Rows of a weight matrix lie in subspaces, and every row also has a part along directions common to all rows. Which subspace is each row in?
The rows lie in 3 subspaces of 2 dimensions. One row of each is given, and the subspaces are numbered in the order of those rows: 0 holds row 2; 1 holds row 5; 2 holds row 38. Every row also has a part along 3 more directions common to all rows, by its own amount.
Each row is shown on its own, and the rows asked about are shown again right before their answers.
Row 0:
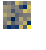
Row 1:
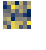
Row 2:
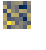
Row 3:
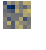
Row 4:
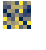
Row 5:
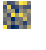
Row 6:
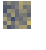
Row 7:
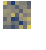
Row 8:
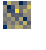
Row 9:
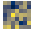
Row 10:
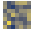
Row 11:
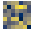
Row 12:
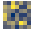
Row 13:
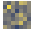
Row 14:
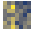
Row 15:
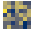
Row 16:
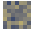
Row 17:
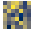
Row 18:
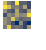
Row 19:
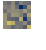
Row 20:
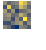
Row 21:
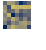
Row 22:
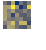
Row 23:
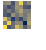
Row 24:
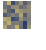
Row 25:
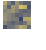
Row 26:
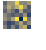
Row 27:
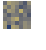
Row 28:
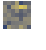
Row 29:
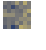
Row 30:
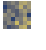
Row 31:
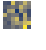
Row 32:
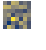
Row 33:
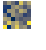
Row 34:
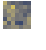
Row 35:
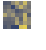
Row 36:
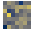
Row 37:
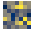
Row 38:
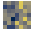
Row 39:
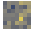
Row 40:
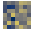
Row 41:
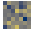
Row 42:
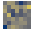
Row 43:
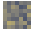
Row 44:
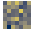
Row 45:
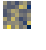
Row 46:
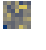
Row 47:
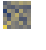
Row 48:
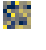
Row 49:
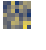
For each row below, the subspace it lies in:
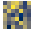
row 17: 0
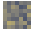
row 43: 0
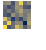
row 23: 2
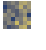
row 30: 2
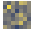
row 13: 1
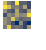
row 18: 2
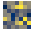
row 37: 2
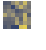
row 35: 2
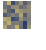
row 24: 2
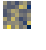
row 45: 0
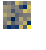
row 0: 0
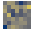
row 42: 1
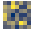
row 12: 0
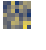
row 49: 2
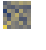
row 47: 1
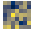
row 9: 0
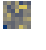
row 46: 1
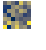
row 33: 2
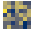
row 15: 2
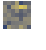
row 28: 1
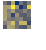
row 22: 0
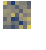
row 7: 1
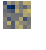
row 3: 1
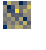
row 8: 1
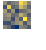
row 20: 1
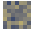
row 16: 0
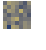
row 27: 0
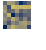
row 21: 1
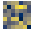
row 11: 1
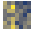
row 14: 1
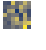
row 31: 2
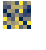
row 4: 2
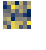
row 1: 2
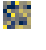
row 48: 0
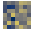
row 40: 2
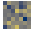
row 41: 1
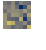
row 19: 0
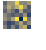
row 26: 0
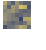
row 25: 1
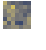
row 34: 1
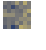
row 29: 2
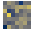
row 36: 1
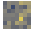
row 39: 1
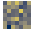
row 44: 0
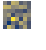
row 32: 2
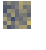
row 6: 2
